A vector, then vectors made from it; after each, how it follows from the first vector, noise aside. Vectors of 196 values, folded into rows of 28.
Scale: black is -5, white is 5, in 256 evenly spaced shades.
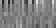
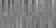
shrunk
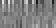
negated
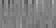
shrunk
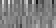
negated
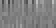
shrunk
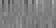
shrunk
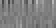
shrunk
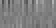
shrunk
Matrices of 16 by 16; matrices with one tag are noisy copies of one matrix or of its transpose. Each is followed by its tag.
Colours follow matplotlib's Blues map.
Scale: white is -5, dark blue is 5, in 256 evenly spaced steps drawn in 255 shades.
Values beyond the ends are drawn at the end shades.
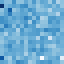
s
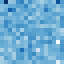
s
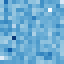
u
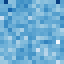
s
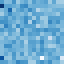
s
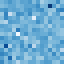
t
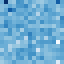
s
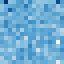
s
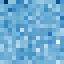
s
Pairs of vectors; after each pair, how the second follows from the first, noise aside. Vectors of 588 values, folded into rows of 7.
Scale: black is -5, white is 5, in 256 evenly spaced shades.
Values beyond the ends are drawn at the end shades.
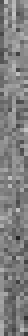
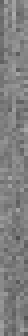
shrunk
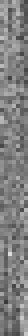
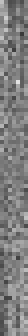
reversed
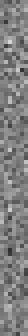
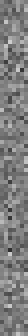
sign-scrambled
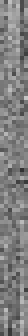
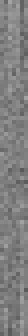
shrunk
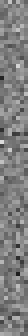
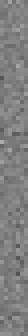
shrunk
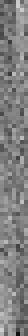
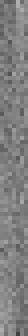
shrunk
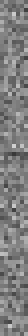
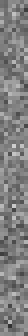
sign-scrambled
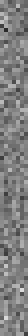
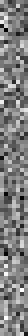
scaled up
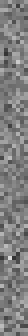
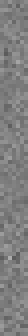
shrunk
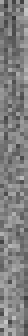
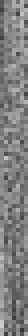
reversed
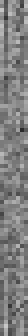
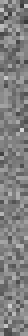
sign-scrambled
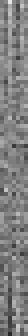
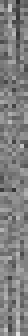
reversed
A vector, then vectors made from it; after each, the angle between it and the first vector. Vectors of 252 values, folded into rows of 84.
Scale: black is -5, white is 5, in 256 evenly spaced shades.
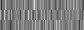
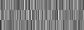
partly aligned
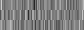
nearly opposite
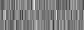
partly aligned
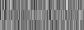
partly opposed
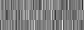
orthogonal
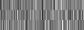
orthogonal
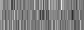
orthogonal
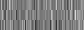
partly opposed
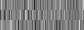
nearly opposite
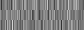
partly aligned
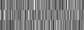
nearly parallel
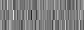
partly opposed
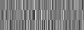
partly aligned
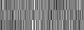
partly aligned
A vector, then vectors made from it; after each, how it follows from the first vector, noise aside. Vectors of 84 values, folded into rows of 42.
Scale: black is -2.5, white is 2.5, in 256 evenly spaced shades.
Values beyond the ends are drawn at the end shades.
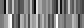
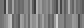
shrunk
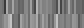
shrunk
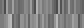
shrunk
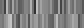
shrunk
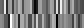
sign-scrambled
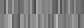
shrunk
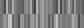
shrunk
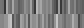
shrunk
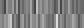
shrunk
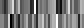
sign-scrambled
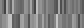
shrunk
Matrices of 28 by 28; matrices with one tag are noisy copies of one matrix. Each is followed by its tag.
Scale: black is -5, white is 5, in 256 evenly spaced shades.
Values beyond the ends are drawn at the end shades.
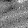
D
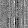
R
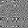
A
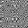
A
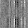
R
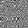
A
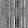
R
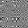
A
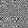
A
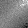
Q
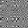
A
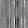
R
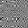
A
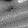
D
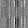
R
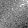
Q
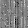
R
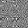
A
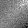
Q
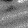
D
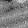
D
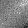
Q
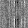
R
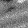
D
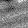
D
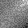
Q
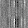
R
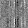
R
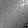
Q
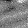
D
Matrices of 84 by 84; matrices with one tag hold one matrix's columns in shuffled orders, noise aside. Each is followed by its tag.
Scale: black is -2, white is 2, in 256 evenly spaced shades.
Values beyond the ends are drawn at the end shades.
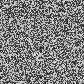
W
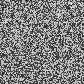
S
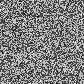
W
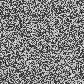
W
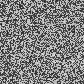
W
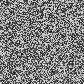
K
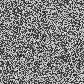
K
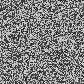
S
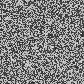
W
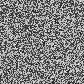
W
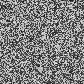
S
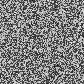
S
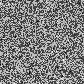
W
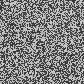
S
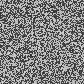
W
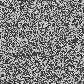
S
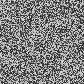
W
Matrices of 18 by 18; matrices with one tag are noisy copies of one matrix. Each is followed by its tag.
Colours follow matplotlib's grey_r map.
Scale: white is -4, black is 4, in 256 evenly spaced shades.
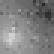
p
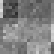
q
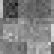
q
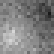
p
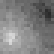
p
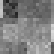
q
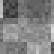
q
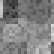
q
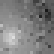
p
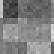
q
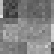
q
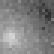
p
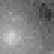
p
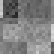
q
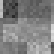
q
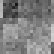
q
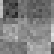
q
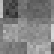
q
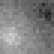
p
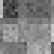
q
